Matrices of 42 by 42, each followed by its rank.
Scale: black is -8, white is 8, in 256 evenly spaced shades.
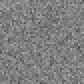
full rank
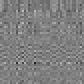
three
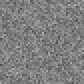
full rank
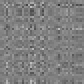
three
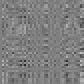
three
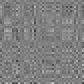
three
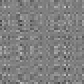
three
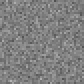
full rank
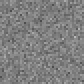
full rank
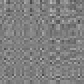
three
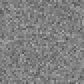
full rank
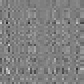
three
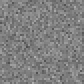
full rank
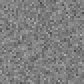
full rank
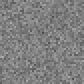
full rank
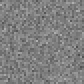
full rank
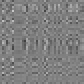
three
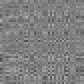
three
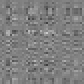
three
